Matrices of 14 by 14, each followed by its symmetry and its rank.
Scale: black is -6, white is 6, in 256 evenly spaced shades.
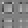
symmetric, rank one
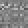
neither, rank three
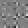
antisymmetric, rank two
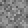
symmetric, full rank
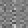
neither, rank two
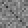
symmetric, full rank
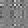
neither, rank two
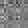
antisymmetric, rank two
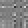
neither, rank two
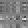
neither, rank two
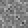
symmetric, full rank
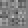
antisymmetric, rank two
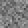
symmetric, full rank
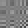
symmetric, rank one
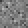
symmetric, full rank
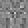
neither, rank three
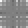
symmetric, rank one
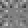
antisymmetric, rank two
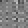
neither, rank two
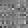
neither, rank three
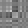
symmetric, rank one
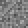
symmetric, full rank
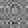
neither, rank two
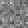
neither, rank three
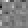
antisymmetric, rank two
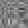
antisymmetric, rank two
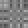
symmetric, rank one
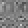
neither, rank three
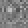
neither, rank three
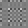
symmetric, rank one
